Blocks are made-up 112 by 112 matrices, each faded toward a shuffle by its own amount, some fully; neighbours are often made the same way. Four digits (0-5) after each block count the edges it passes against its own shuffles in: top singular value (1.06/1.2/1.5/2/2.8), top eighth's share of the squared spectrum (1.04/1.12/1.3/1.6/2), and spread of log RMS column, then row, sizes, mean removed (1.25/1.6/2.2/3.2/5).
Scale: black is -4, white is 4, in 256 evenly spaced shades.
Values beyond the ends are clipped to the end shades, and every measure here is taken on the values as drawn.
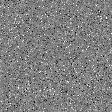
2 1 0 0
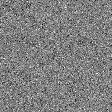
0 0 0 0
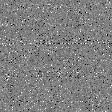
3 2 0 2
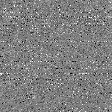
3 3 0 3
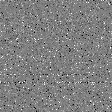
2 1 0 1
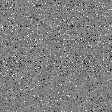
3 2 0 2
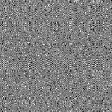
5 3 2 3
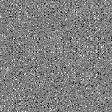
4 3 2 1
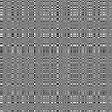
5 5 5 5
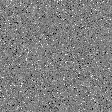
0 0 0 0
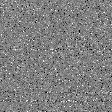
1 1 0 2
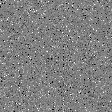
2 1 0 0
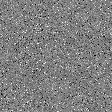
2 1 0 0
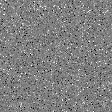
2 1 0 0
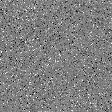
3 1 0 0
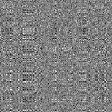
5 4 3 3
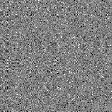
4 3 2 2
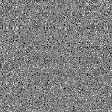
4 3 2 2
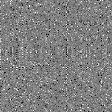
4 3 2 1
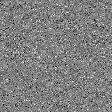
3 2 0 1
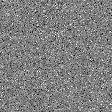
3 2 0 0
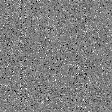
1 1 2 1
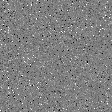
1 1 0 0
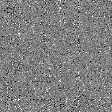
1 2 2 2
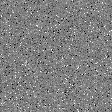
0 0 0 0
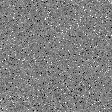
0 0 0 0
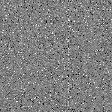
2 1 1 0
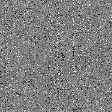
1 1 2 0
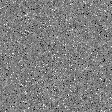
0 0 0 0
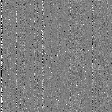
4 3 3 0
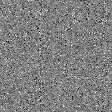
1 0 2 0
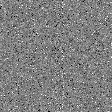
1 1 1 0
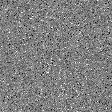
0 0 1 0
